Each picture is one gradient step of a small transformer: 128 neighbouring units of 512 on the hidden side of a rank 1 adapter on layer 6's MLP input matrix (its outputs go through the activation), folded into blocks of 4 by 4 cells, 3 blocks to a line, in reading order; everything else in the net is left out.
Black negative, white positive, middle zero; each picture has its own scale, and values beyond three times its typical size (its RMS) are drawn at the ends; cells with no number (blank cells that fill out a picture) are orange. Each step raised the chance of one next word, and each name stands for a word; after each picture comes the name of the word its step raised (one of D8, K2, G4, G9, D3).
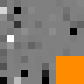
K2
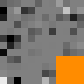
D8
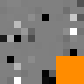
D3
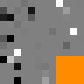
D8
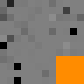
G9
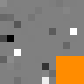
K2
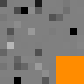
K2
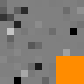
G9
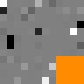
K2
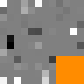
K2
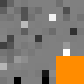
G9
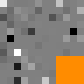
D3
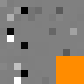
D3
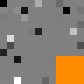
D3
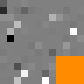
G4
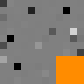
G4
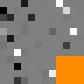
D8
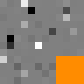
G4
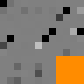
G4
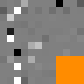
D3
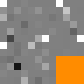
D3
